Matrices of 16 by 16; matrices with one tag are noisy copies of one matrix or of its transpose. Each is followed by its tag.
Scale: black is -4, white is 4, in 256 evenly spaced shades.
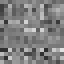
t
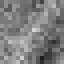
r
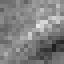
r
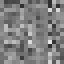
t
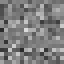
t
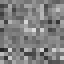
t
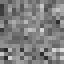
t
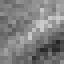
r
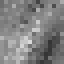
r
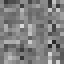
t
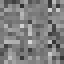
t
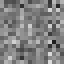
t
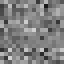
t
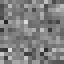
t
